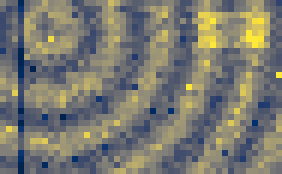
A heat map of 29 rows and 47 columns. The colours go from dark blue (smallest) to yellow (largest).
Rings: centred on the top left. Odd lines: column 4. Histogram: bell-shaped. Odd patch: higher, in the top right. Ninth with the highest average: top right. Mirror symmetry: none.
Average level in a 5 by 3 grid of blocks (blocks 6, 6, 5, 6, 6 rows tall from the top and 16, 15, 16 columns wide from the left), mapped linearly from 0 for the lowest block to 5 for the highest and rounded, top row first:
125 | 024 | 312 | 021 | 112
